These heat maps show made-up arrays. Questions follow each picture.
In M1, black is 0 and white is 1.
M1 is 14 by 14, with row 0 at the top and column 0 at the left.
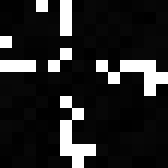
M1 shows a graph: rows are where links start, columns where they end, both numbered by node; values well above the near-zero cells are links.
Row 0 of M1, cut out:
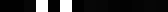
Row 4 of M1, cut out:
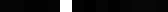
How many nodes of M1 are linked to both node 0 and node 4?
1
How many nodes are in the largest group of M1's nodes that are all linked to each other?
2
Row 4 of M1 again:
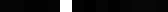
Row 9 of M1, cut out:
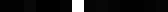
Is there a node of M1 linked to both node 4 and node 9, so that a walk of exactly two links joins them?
no
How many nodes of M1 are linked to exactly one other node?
10
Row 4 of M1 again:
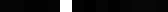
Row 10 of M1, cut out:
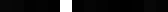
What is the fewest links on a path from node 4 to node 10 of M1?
2
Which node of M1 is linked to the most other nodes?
node 5
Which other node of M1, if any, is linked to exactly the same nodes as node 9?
node 13
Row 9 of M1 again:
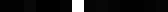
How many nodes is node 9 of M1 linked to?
1
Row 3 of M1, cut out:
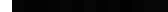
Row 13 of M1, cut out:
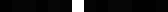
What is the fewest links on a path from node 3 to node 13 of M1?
5
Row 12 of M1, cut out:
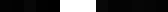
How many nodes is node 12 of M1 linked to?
3
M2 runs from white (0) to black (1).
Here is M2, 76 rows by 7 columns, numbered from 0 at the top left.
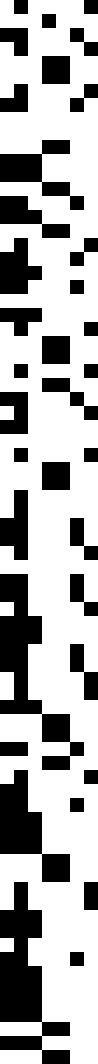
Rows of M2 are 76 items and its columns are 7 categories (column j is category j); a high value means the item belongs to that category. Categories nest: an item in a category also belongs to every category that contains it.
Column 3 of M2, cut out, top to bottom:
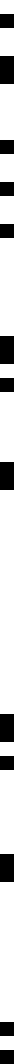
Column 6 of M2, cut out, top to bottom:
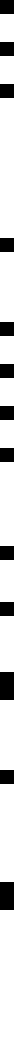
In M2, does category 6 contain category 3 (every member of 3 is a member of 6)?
no
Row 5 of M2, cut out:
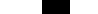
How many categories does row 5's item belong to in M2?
2
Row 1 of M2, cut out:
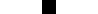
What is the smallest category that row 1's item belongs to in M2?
3
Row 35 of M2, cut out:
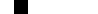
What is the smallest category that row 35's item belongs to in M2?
1
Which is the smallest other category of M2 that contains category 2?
0
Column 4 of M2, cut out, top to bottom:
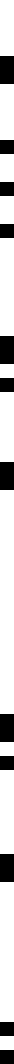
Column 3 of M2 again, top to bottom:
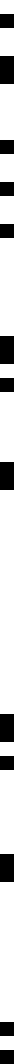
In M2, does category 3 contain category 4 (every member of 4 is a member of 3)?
yes
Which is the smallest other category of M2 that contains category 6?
1
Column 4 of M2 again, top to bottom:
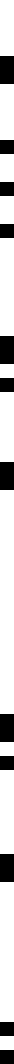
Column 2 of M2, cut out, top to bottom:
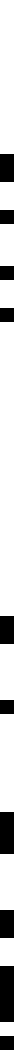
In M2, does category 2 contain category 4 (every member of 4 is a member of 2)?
no
